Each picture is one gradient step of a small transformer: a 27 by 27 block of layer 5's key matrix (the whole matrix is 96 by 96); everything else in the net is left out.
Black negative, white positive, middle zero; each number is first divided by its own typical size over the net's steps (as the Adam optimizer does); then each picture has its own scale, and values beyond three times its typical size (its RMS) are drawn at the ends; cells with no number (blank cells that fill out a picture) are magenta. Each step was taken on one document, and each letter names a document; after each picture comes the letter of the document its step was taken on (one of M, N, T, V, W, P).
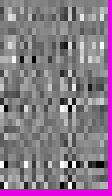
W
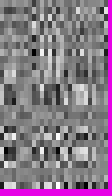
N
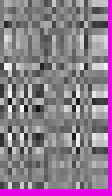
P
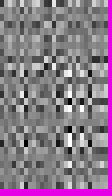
P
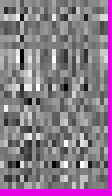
N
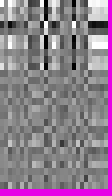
P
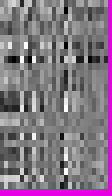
W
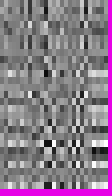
P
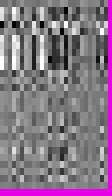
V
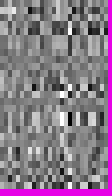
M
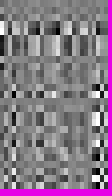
M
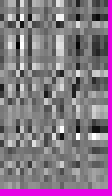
P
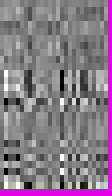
W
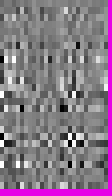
W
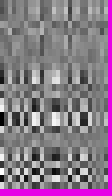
M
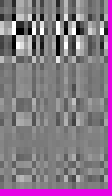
V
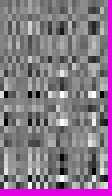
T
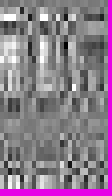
W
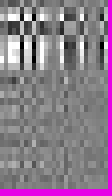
W
